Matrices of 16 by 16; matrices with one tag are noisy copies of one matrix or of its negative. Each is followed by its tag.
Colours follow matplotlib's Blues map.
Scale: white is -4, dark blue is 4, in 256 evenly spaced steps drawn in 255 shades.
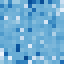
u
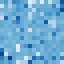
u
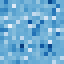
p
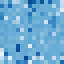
u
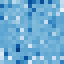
u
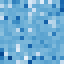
u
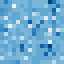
p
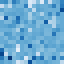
u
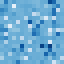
p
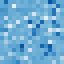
p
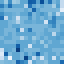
u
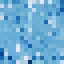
u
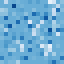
p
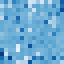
u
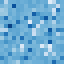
p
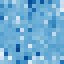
u
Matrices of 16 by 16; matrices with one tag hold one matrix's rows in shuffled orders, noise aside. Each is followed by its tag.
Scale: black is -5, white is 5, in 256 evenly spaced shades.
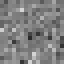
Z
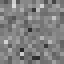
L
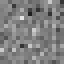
Z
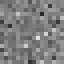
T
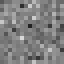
Z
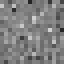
Z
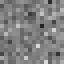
T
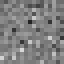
Z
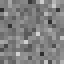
T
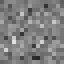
L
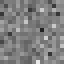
T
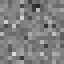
L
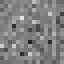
Z
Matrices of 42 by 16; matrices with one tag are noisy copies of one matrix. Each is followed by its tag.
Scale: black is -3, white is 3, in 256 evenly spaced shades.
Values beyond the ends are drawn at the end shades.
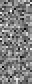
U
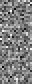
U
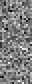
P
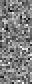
P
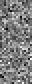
P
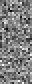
P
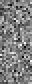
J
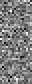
U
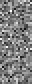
U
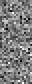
P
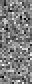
P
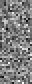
P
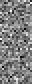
U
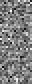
U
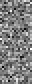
U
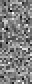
P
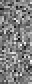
J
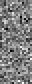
P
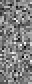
J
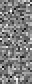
U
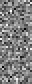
U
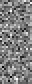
U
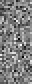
J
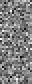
U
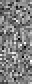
J
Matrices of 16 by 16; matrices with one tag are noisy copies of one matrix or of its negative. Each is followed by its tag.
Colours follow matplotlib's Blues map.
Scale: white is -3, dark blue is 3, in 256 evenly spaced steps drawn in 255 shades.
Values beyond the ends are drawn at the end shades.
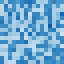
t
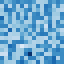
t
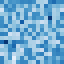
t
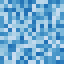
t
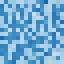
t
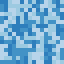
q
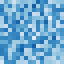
t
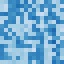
q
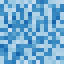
t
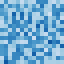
t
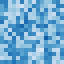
q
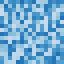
t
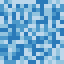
t
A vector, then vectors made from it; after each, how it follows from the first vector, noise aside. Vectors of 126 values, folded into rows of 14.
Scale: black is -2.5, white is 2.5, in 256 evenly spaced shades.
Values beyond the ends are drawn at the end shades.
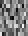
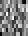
wrapped around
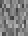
shrunk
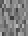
shrunk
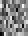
sign-scrambled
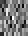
sign-scrambled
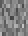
shrunk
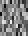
wrapped around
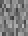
shrunk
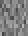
shrunk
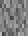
shrunk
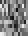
sign-scrambled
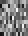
sign-scrambled
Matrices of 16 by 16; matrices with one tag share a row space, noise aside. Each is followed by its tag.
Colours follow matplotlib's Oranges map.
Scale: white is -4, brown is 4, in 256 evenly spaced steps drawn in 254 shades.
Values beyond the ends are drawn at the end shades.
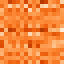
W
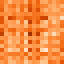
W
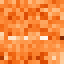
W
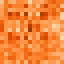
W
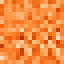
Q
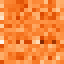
Q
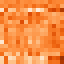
W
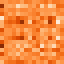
Q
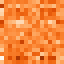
Q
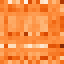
W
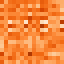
W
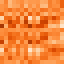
W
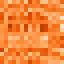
W
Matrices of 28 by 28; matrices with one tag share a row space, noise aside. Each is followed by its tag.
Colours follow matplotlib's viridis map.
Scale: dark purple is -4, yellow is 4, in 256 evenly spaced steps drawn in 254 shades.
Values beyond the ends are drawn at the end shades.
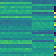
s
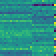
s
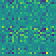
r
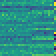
s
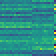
s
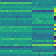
s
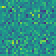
r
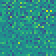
r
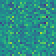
r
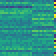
s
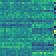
s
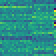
s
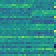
s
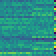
s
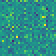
r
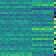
s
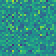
r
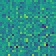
r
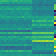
s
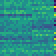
s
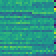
s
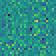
r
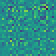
r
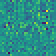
r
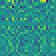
r
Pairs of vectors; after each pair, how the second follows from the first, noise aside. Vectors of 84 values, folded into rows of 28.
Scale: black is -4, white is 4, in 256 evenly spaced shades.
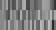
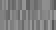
shrunk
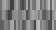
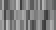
reversed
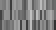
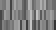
copied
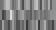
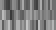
negated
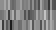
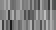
copied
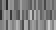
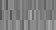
shrunk
